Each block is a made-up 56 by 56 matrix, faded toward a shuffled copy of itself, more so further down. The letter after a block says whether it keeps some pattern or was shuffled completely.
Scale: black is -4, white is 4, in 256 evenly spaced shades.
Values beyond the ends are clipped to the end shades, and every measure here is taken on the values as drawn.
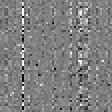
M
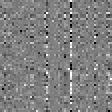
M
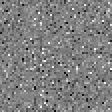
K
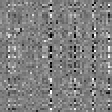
M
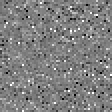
K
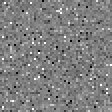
K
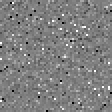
K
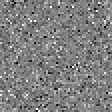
K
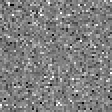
K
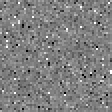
K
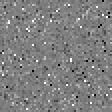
K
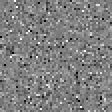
K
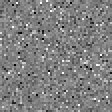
K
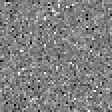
K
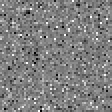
K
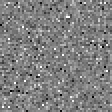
K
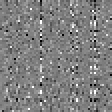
M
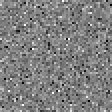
K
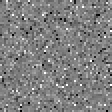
K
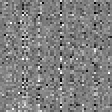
M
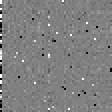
M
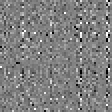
M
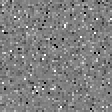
K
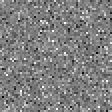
K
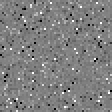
K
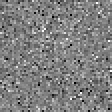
K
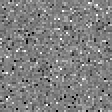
K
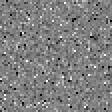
K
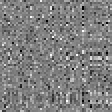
M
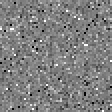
K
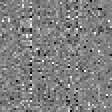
M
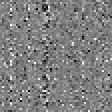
M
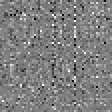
M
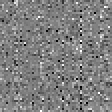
M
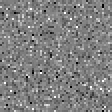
K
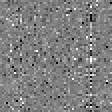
M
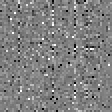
M
